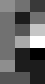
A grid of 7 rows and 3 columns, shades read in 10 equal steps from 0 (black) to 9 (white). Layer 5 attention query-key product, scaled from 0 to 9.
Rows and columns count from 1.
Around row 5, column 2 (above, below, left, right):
6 1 4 0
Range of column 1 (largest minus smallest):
2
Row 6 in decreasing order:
5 1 1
